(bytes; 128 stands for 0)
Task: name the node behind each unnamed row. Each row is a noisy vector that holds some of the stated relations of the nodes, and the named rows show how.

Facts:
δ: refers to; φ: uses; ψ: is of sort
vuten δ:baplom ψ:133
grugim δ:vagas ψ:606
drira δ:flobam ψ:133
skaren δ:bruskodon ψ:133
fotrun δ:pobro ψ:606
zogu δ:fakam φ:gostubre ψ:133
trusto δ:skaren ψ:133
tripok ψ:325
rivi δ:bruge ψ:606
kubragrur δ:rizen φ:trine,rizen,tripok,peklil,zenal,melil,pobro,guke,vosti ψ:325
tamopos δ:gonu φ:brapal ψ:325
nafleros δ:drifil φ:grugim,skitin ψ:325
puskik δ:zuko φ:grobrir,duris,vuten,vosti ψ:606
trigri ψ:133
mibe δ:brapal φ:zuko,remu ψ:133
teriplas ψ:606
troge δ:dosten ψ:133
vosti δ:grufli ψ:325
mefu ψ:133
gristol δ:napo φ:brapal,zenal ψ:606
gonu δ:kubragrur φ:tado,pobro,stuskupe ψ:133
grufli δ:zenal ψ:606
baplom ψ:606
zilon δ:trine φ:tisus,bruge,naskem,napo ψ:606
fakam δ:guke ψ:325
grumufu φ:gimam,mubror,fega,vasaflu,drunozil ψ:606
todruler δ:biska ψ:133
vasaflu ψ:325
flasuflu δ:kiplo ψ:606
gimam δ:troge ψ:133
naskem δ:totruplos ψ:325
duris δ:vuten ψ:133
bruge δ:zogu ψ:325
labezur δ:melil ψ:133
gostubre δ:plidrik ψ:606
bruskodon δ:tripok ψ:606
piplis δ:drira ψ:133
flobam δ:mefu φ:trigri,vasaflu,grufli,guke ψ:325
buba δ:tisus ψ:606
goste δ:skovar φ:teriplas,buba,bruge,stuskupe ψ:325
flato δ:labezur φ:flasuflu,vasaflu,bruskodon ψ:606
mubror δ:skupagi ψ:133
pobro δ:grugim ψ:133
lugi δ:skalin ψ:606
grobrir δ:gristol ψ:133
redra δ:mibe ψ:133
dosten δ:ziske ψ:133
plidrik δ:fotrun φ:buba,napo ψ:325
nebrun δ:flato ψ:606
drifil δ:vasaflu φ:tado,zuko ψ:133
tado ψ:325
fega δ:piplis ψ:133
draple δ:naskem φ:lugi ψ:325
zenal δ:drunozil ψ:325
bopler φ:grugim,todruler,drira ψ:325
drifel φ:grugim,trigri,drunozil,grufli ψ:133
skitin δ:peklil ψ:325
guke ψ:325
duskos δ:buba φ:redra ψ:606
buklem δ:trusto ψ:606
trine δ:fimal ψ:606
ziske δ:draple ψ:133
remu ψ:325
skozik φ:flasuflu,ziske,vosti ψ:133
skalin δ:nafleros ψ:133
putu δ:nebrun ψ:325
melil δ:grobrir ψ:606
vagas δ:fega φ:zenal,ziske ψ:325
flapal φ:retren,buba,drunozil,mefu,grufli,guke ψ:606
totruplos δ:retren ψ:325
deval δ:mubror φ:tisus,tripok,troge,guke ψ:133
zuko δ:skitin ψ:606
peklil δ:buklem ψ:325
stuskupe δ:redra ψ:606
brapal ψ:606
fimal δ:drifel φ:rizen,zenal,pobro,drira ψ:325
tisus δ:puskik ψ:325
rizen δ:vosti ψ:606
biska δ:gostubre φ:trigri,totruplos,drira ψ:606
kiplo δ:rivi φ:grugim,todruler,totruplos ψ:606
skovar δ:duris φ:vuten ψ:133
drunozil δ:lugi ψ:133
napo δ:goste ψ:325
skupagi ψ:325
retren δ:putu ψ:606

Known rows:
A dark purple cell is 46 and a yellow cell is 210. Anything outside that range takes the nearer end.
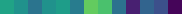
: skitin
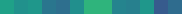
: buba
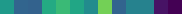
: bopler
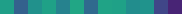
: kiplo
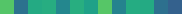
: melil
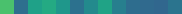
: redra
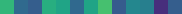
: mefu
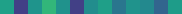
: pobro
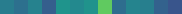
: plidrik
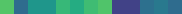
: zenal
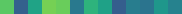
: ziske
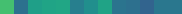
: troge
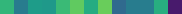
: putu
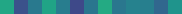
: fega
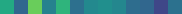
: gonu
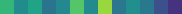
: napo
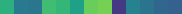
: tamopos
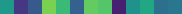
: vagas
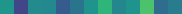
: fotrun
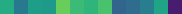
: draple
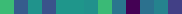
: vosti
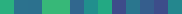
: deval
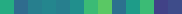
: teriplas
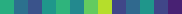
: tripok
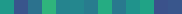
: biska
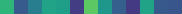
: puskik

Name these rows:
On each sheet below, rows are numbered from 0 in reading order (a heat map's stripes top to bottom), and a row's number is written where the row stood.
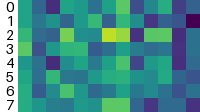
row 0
grumufu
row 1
nafleros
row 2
brapal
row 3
skovar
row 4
flapal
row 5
stuskupe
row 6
drira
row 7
tisus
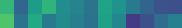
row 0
todruler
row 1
skalin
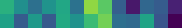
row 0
peklil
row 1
tado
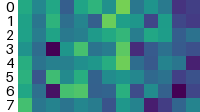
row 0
goste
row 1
zuko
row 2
zilon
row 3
flobam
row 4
fakam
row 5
mibe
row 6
drifel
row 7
drunozil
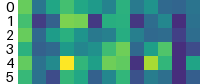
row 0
labezur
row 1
skozik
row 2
duris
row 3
baplom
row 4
gristol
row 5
trigri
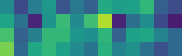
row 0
grugim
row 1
guke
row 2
flato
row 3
grobrir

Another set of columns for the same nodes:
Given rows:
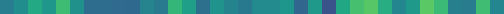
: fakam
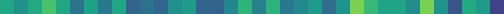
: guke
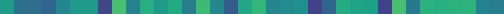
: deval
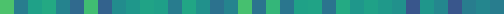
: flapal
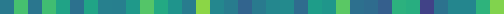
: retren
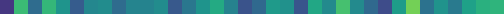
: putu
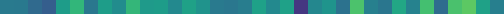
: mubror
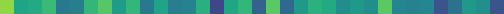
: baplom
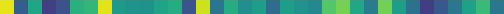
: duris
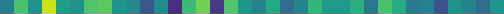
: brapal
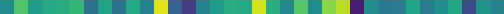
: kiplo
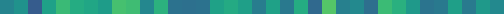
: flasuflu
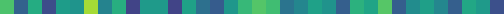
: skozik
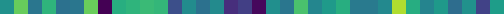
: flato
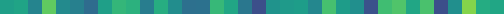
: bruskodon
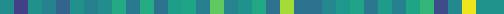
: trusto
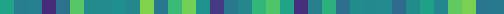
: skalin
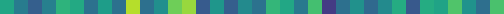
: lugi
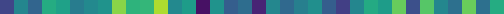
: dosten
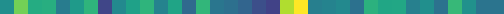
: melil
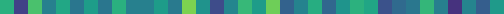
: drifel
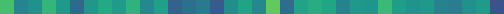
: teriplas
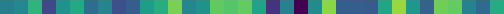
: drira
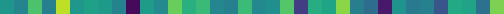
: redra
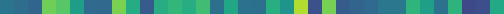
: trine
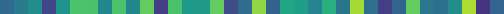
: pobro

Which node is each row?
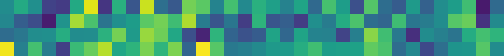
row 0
drifil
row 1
gonu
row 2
ziske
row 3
vuten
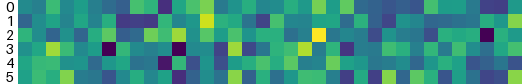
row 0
fimal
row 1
mibe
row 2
puskik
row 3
zenal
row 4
bopler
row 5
grufli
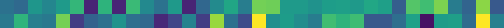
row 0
bruge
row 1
vagas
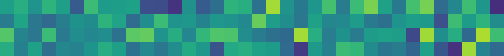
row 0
vasaflu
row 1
todruler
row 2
buba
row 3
trigri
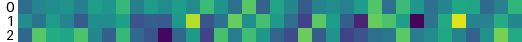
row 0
tamopos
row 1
plidrik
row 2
napo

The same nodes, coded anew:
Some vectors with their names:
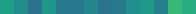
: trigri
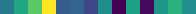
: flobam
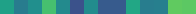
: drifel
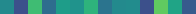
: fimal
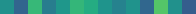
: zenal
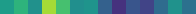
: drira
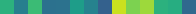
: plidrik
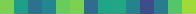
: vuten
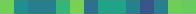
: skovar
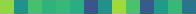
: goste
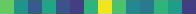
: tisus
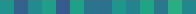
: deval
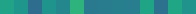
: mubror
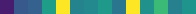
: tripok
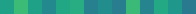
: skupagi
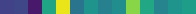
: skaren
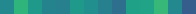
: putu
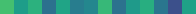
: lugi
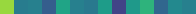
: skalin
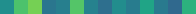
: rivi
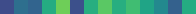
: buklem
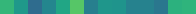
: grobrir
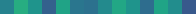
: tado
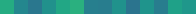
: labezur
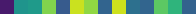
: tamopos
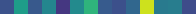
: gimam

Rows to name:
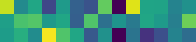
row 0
vasaflu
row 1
grugim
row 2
mefu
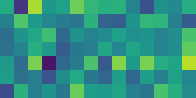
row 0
gristol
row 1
totruplos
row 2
grufli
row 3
grumufu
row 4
biska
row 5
pobro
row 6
vosti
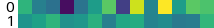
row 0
todruler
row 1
melil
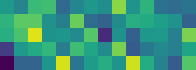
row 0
zilon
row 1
bruge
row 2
kiplo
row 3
rizen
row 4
bruskodon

